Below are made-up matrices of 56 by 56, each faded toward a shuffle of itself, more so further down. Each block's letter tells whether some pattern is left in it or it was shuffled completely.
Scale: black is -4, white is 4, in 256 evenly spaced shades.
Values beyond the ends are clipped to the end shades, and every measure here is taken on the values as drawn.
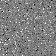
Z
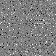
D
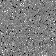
D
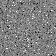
Z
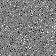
Z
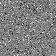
Z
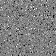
D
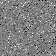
Z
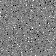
D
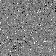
D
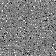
D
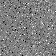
Z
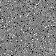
Z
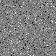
Z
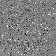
D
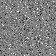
Z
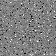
D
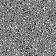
Z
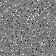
Z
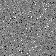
Z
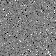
Z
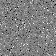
Z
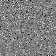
Z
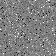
Z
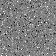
Z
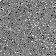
D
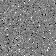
Z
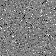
Z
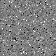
D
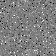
Z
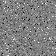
Z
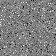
Z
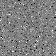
D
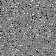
D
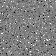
Z
